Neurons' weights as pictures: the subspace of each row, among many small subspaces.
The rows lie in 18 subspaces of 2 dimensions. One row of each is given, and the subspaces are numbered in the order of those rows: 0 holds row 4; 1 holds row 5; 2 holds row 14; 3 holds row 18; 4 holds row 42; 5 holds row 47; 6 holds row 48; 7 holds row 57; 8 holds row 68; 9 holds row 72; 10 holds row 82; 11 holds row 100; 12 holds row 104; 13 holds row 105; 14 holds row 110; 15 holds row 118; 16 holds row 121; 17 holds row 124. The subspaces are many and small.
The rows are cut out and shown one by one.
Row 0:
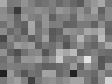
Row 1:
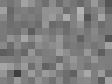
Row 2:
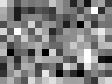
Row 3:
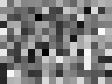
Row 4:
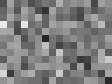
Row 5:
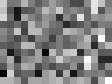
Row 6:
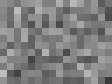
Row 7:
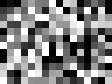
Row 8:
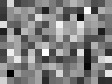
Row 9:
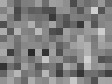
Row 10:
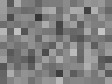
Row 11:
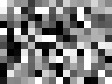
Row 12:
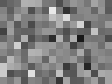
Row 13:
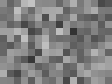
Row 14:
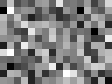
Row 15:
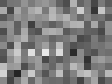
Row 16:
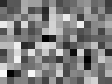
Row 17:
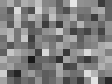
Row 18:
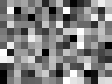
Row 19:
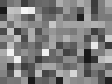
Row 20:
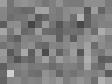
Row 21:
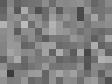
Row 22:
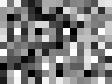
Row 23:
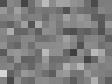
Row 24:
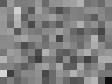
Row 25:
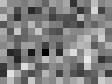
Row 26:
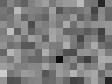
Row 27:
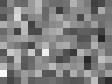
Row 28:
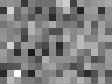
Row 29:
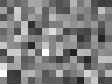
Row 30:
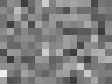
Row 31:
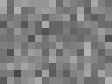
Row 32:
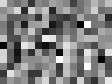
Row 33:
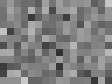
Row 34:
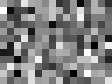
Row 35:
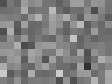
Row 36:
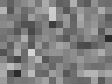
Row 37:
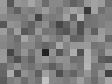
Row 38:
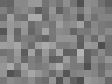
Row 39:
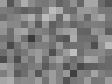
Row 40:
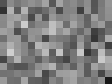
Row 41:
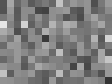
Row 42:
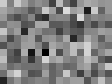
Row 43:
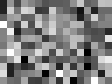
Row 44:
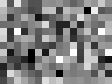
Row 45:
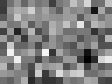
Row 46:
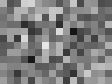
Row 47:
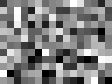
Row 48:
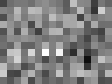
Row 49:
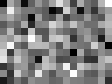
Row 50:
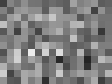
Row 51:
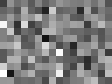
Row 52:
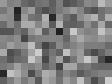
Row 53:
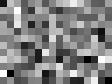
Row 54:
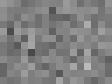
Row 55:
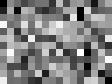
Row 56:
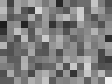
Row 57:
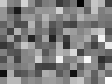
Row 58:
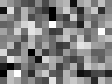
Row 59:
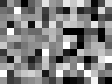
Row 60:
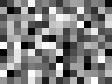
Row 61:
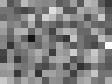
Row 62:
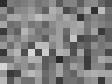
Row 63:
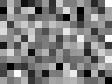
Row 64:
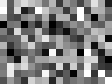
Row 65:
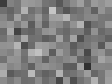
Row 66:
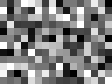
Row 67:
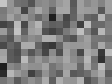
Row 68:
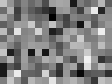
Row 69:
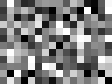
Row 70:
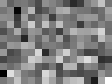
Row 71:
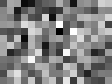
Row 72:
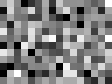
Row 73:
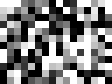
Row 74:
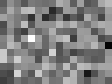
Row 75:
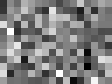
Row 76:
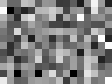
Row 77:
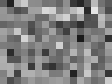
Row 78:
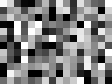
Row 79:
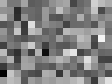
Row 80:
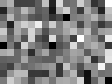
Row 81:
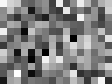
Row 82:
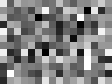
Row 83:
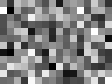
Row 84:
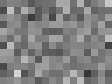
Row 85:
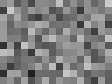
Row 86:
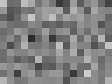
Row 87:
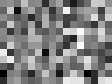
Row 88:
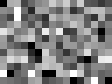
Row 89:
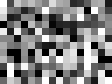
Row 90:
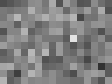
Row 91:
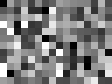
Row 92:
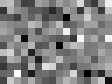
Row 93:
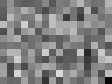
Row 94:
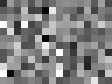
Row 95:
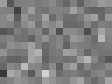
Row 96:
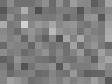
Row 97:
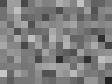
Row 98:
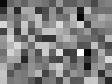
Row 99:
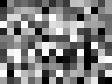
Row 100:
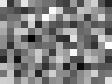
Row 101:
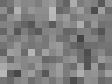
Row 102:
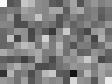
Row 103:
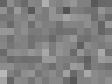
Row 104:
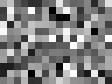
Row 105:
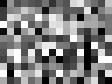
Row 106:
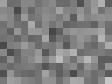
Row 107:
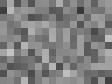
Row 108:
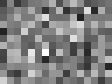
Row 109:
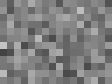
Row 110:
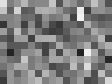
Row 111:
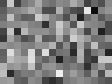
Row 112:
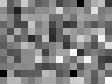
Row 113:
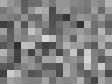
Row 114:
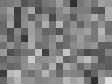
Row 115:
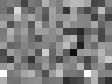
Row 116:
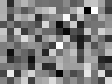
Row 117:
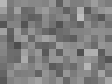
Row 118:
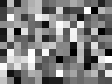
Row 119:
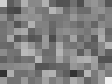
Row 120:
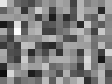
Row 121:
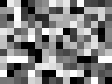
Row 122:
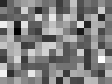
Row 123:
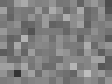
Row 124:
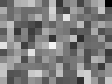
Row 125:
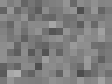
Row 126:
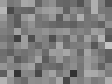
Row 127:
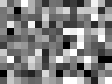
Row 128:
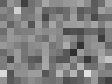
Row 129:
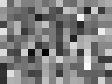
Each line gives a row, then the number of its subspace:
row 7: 4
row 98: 14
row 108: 4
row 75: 12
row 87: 3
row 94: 0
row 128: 3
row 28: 6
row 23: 11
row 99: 13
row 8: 10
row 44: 15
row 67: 17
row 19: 6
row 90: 4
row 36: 8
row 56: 0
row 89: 13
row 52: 16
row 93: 13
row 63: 9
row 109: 2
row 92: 10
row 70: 5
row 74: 11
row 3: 10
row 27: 1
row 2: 8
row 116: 15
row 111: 15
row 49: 3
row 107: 2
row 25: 6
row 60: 2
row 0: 7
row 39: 11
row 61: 11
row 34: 6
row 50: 13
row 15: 6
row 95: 16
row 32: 2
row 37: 10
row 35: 12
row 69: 15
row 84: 1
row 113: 9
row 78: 17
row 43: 12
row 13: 16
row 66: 9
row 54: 12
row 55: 14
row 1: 13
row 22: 15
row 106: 7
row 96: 17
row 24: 5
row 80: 17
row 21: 9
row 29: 1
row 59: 3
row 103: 11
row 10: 15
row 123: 13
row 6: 5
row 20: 10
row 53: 5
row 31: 14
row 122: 17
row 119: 5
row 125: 6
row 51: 0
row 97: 7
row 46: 16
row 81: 4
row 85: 2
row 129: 10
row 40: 2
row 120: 17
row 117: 14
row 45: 8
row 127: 3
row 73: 4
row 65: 12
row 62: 10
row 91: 0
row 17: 5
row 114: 5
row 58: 8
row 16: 9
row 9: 8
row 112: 7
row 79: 1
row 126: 1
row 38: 14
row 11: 14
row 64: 9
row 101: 8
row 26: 7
